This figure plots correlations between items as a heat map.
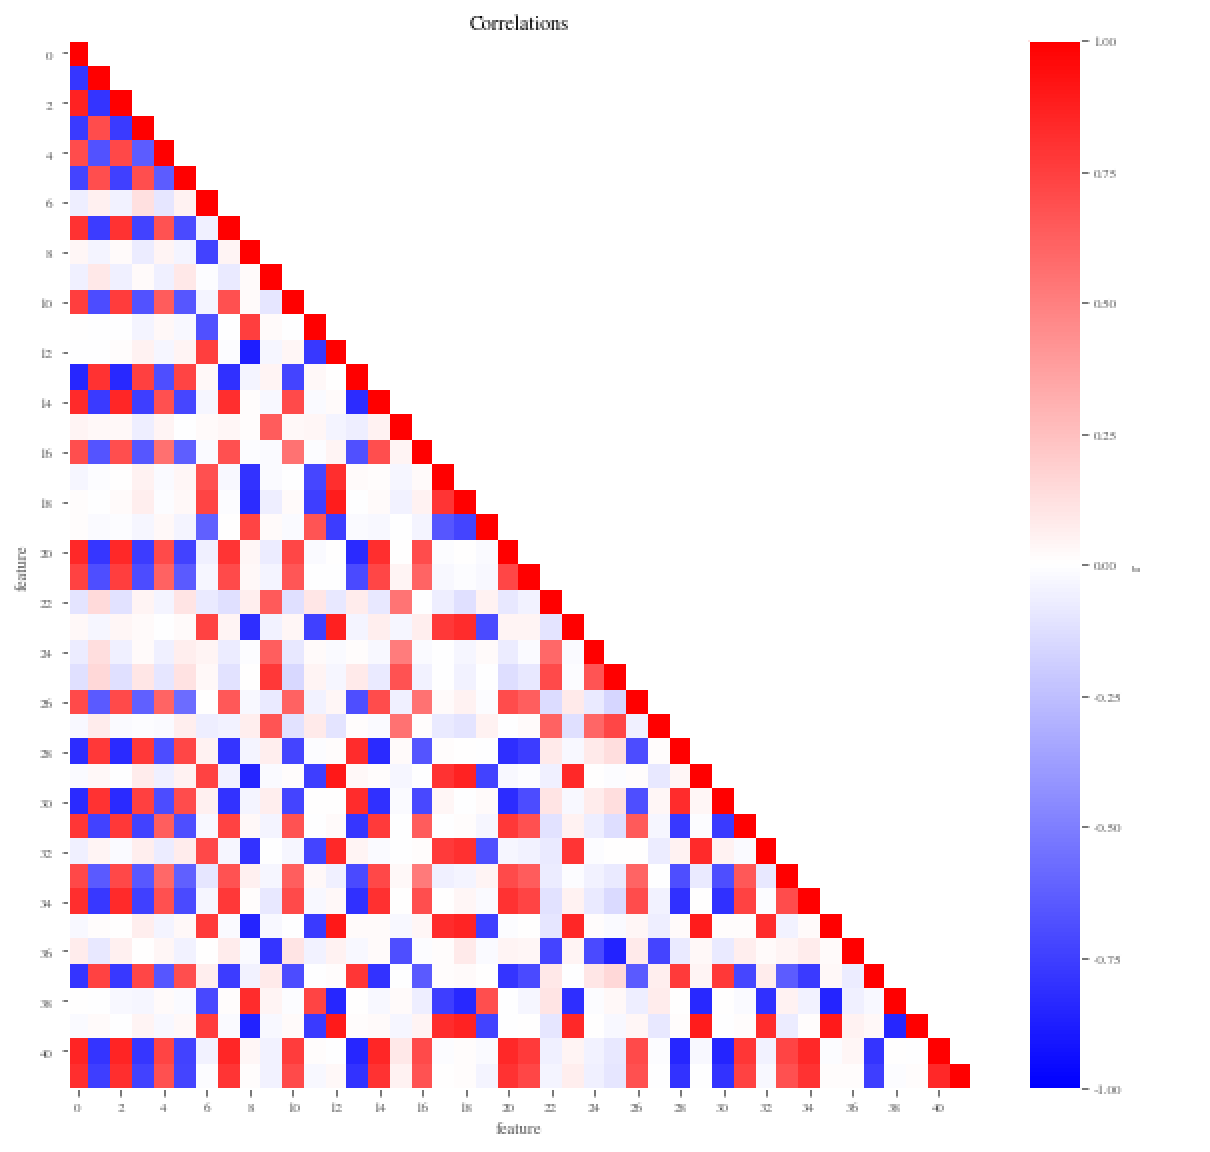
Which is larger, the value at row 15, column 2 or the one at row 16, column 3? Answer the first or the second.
the first
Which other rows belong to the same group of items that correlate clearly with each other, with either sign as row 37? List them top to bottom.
0, 1, 2, 3, 4, 5, 7, 10, 13, 14, 16, 20, 21, 26, 28, 30, 31, 33, 34, 40, 41
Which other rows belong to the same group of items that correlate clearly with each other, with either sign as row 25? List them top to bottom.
9, 15, 22, 24, 27, 36
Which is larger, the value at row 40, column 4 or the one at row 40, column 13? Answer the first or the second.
the first
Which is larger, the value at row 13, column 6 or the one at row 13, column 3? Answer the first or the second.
the second
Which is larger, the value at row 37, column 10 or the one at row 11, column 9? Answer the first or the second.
the second
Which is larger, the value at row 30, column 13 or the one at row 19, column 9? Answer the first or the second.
the first
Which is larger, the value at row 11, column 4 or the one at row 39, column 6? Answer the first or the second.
the second
